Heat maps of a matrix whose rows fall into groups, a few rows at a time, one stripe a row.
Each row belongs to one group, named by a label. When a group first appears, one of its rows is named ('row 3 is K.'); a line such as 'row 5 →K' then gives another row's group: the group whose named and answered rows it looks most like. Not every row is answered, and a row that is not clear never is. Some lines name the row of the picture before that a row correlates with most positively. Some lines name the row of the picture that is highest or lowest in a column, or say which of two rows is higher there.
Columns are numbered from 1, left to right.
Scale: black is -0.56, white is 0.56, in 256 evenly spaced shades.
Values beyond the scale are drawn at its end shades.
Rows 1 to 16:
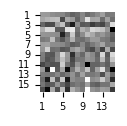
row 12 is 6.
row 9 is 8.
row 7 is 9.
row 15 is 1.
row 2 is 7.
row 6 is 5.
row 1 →9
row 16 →6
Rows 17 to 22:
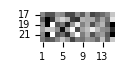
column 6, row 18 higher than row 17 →Yes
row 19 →6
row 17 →1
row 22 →8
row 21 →6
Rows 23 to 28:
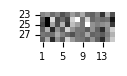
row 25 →6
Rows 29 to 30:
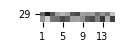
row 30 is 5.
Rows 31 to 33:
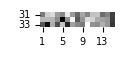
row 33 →6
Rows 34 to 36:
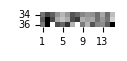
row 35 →8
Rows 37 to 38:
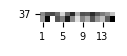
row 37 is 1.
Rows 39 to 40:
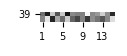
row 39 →6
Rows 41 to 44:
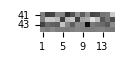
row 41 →1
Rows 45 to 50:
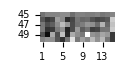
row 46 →1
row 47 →8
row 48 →1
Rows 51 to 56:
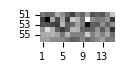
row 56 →9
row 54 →5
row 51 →1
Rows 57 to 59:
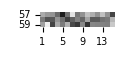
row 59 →9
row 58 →1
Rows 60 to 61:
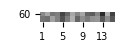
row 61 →5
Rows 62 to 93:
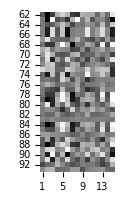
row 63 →6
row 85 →8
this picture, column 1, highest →73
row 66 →6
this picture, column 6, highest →89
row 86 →9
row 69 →9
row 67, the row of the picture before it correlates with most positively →60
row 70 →5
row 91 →9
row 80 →9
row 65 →6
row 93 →5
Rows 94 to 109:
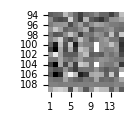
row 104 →6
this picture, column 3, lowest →106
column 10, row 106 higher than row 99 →Yes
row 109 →7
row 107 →1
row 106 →8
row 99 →5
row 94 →1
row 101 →6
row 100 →6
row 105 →1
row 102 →5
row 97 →5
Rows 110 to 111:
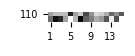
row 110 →7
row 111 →8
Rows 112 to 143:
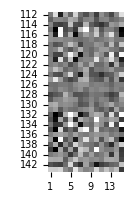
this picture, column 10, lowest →142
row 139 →6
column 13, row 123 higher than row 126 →Yes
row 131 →5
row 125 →5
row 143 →7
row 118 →8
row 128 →1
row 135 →6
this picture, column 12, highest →143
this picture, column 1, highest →143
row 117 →9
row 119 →5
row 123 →5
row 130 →9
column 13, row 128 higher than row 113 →No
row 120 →8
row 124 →1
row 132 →8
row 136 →7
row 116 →6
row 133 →6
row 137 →6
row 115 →6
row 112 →9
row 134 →8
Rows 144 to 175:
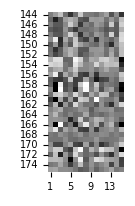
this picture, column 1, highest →154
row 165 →7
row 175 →9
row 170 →1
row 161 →6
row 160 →7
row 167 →9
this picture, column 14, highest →154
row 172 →9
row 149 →9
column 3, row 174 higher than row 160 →No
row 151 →8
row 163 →5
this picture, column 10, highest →161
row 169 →1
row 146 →8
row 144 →5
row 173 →7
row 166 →6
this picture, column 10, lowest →157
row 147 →1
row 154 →7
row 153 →7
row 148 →8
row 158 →6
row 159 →6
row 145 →8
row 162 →9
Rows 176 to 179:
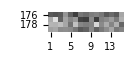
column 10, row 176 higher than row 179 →Yes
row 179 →9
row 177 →9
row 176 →1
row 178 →7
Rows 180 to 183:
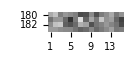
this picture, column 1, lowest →181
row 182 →5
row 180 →9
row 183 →9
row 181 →7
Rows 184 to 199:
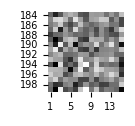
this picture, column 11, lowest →198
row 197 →9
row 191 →9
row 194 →6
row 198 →1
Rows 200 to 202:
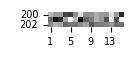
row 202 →5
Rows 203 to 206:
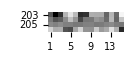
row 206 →7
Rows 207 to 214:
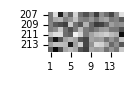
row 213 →7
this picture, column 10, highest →213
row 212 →8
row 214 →8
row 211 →7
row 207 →9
